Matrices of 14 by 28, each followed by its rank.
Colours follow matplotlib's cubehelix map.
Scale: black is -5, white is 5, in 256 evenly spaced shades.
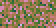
full rank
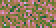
full rank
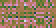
three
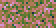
full rank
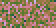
full rank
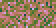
full rank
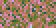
full rank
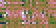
three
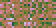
three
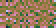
three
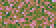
full rank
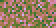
full rank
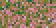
full rank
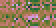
three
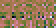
three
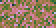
full rank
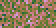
full rank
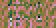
three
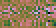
three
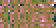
three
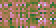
three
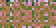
three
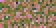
full rank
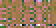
three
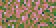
full rank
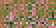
three
